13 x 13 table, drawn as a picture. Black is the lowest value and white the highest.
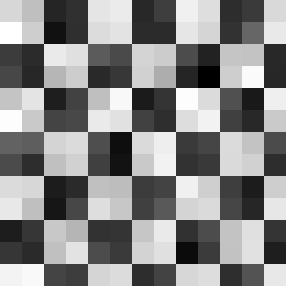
The field is checkered. Neither half mirrors the other. There is no overall slope. No single row or column stands out from its neighbours. The values fall into two levels.
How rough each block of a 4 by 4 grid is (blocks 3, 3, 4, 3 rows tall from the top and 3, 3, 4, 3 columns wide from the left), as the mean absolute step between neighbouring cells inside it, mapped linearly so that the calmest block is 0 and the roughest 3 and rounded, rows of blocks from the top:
3 1 1 1
2 2 2 3
1 1 0 1
2 1 1 2
